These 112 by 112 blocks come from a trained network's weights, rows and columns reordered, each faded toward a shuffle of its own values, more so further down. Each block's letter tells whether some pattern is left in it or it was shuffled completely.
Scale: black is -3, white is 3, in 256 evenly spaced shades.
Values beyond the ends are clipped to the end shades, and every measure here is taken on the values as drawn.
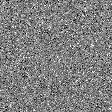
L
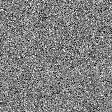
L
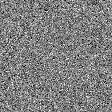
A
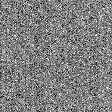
A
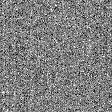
A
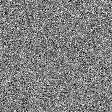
L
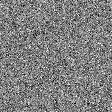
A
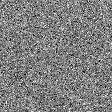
L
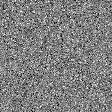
L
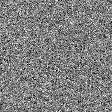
L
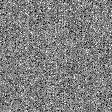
A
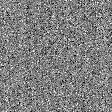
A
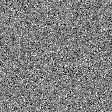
L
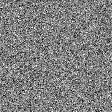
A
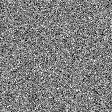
L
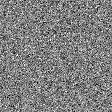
L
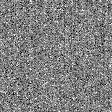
A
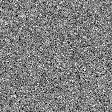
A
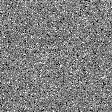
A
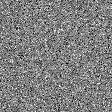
L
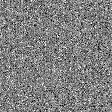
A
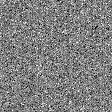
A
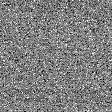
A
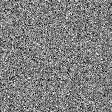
L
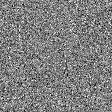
L
